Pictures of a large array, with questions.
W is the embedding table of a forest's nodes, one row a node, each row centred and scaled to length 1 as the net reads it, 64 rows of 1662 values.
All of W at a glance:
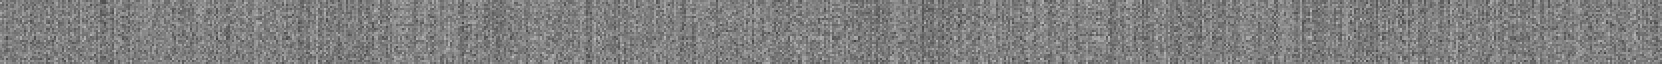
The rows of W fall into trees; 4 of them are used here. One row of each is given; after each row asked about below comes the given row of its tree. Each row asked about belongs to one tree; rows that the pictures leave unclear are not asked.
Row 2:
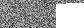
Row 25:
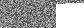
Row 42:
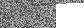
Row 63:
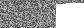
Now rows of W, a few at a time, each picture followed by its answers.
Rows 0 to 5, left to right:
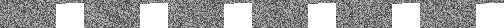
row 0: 63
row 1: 2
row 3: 63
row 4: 25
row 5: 63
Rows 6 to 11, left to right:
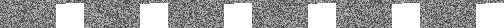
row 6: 63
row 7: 2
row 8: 25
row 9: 42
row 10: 2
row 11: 25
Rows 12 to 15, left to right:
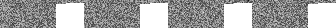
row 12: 2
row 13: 42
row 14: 63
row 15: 2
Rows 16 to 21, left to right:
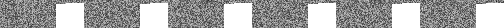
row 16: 25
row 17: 25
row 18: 2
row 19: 42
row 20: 2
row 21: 63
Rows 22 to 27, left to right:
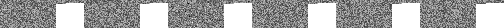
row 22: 63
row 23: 63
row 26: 25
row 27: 63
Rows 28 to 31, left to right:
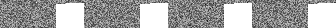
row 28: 63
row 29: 42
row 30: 42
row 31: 63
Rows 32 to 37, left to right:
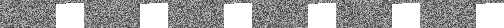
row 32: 2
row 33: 25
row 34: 2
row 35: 42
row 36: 25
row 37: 25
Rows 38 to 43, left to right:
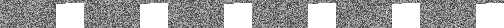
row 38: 25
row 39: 25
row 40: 63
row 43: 63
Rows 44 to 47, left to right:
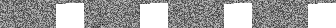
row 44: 63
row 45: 25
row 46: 25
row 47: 42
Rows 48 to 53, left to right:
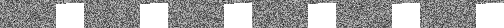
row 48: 42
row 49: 63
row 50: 42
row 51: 25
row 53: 25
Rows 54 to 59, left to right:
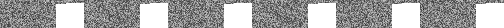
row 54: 42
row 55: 2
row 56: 63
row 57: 2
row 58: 63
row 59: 63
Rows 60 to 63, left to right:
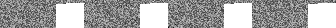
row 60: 42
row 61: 2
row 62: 42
